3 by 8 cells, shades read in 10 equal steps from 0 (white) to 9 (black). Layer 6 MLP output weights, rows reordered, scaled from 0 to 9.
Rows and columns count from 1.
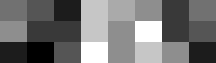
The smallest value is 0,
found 2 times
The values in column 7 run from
4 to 7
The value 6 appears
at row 1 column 2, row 2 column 8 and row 3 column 3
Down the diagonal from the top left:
5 7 6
